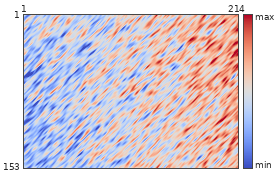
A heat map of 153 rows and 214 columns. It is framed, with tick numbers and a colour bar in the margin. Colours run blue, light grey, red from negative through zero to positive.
The grain runs diagonally up to the right. The values follow a bell shape. Values rise toward the right. No row or column stands out.
